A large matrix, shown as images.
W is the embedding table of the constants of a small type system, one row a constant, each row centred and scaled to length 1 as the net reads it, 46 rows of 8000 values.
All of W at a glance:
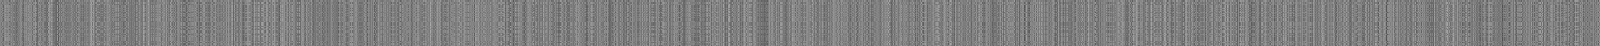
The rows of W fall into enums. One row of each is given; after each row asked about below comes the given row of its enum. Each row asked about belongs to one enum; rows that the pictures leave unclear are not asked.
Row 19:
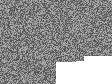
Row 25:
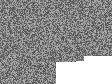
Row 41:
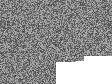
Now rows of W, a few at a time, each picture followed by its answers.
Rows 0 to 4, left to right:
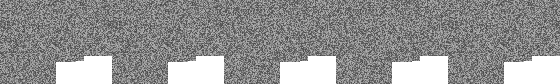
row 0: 41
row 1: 41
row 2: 25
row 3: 25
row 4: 41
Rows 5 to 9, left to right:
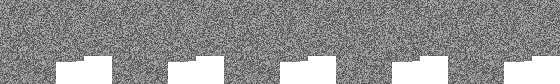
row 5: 19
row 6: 19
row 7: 19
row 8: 25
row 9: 19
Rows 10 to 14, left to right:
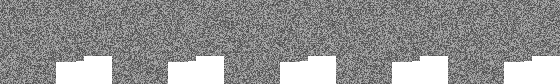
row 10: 25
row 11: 19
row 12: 41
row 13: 25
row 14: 19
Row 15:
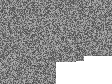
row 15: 25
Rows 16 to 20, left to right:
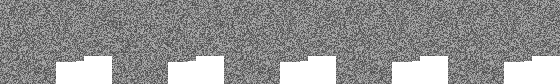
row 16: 19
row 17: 41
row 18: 19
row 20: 19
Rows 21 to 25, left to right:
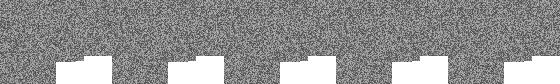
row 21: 41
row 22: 25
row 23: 25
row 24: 25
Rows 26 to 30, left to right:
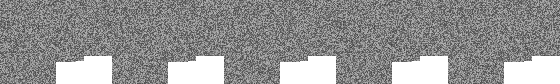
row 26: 41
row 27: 25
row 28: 19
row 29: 41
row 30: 25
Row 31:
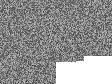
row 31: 25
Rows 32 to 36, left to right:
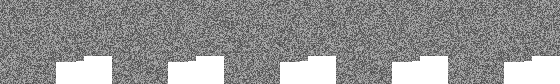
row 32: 25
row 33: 19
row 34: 41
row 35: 19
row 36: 25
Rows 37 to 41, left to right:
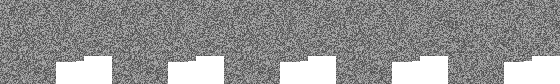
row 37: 19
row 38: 19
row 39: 19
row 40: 19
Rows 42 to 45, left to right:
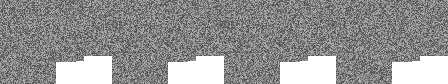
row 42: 25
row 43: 41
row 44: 41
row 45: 19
